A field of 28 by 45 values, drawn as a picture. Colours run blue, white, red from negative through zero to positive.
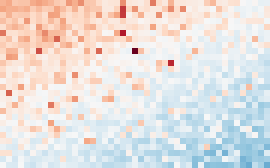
The ninth with the lowest average is the bottom right. Values rise toward the top left. Neither half mirrors the other. On average the colour sits 50% of the way up the scale. No regular stripes run through it.
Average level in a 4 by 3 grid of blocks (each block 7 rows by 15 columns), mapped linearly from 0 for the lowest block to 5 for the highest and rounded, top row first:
543 / 432 / 321 / 210
